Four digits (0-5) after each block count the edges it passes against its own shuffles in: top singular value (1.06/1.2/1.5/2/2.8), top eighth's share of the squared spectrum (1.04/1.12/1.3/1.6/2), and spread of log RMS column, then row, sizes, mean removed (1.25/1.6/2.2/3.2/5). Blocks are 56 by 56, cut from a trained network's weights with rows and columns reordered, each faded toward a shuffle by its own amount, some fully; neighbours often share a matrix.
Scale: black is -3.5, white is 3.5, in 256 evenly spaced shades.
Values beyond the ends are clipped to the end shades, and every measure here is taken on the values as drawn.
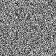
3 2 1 0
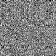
3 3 0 2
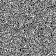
0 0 0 0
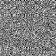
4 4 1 2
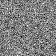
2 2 0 0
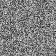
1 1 0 0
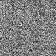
3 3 0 0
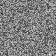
0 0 0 0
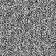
3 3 0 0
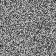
0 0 0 0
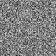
3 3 0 1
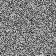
0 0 0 0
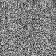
3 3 0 0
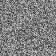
0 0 0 0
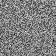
0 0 0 0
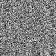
3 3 0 0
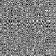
4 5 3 3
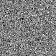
0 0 0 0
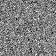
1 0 0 0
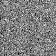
2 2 0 0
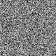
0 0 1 0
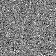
1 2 0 0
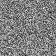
1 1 0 0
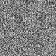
3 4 1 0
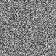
3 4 1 0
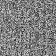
2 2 0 0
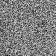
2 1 0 0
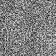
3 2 0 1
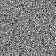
2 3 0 0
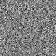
3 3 0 1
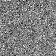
2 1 0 0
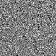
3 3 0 1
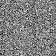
2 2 0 0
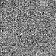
3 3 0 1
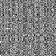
4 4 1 2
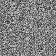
2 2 0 0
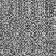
3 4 1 1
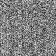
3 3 0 0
